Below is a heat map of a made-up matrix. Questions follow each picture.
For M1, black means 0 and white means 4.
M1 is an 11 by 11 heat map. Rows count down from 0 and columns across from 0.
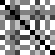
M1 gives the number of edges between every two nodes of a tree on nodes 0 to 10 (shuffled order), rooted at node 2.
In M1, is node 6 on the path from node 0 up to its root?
no
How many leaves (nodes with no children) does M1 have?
8
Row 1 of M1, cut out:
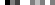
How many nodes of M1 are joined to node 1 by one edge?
1
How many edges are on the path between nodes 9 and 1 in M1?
4
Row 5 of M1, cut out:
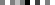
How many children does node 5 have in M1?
0
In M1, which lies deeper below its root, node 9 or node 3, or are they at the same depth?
node 9
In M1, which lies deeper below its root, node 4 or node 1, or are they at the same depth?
the same depth
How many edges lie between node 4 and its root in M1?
2
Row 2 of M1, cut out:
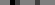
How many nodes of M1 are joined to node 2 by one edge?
2
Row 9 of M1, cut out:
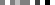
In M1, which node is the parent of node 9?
7
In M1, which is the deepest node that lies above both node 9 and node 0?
7
